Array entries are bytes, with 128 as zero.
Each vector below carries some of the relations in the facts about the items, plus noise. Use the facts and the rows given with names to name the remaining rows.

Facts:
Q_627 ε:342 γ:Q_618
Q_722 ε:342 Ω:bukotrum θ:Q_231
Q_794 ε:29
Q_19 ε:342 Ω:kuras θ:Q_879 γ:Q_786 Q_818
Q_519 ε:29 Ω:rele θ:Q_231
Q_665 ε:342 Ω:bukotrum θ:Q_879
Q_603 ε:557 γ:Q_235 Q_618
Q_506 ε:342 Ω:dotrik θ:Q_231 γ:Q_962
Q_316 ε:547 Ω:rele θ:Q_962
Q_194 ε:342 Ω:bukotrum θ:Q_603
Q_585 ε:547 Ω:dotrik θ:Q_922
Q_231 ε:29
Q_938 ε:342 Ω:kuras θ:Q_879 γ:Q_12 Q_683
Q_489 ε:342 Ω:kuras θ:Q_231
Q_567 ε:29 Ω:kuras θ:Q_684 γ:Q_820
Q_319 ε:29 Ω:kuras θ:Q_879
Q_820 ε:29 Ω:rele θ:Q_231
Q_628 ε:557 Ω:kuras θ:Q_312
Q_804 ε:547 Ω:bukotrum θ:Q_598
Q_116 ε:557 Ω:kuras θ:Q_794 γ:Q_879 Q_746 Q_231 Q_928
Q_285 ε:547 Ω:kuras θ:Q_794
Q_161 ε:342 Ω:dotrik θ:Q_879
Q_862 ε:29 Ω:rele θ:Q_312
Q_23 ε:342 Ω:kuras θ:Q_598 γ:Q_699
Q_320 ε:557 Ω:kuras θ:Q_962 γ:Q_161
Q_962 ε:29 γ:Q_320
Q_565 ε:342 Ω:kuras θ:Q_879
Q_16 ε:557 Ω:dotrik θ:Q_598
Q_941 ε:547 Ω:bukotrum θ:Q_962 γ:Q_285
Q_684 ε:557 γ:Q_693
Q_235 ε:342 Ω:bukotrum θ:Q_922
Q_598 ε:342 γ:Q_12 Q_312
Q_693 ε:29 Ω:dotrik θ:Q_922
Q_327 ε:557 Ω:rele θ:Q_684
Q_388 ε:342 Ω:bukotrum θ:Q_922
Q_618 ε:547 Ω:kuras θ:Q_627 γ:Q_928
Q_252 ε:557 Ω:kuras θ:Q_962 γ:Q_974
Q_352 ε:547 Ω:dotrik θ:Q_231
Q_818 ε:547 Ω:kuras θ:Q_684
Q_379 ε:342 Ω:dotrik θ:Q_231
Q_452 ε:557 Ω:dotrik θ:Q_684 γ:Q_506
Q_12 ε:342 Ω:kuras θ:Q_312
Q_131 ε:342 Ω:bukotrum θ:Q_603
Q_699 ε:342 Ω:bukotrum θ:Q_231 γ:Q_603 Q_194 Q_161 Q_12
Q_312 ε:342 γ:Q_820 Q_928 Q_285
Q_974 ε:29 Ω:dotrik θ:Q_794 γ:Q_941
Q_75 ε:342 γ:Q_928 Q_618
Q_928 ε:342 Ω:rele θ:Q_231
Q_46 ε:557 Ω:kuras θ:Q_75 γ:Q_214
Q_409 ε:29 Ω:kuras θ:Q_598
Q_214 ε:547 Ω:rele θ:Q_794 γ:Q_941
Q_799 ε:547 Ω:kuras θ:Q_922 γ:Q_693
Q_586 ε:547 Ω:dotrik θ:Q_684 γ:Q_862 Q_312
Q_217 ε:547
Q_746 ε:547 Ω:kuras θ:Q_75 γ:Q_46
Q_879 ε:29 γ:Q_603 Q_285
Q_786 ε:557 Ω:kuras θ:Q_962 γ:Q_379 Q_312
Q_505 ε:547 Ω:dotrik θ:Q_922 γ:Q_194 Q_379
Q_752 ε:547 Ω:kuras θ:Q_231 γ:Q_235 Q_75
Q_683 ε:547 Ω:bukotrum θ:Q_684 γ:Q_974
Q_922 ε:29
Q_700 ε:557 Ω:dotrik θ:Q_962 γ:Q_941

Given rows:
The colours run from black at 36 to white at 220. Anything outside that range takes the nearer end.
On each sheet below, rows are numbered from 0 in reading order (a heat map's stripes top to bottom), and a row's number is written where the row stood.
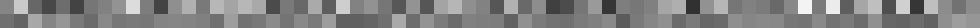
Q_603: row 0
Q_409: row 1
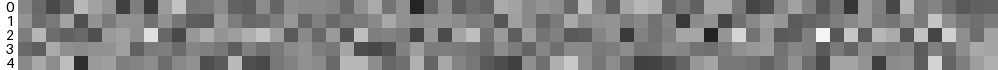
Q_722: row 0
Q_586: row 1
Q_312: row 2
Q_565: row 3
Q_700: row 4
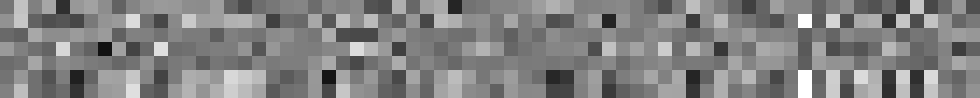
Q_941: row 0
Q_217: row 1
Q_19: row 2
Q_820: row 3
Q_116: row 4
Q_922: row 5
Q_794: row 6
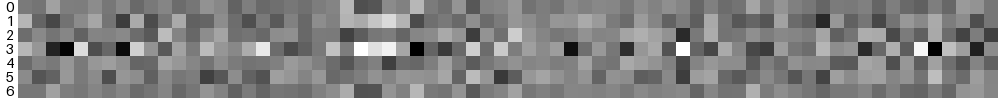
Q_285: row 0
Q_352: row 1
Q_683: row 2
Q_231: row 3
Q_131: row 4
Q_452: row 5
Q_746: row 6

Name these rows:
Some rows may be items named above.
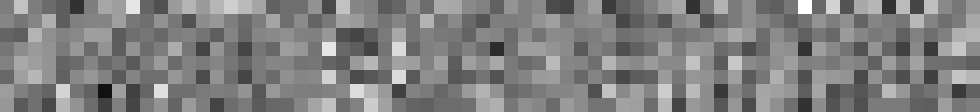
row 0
Q_879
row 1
Q_974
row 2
Q_938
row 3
Q_320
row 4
Q_214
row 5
Q_252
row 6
Q_820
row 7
Q_752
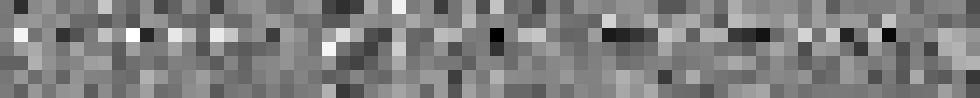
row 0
Q_799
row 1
Q_327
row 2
Q_962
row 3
Q_786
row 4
Q_938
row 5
Q_804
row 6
Q_818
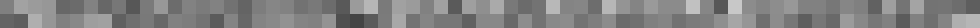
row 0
Q_214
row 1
Q_938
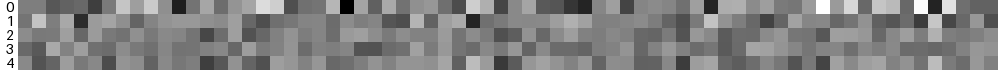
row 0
Q_684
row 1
Q_941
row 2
Q_16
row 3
Q_567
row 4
Q_452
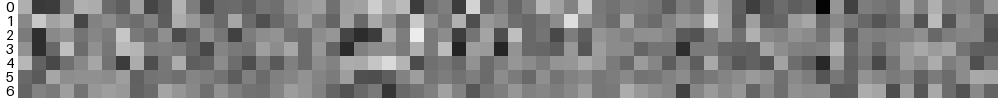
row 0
Q_506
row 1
Q_316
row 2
Q_799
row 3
Q_693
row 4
Q_352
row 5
Q_23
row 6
Q_665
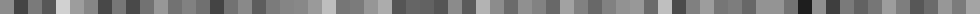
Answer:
Q_489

